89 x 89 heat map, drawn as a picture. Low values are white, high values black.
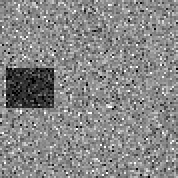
Neither half mirrors the other. Overall the values sit about 50% of the way up the scale. The ninth with the highest average is the middle left. In the middle left lies a patch that is higher than the rest. No regular stripes run through it.
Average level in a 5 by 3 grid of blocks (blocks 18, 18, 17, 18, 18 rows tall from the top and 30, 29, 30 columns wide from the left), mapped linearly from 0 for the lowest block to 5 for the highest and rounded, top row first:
000 / 100 / 500 / 000 / 000
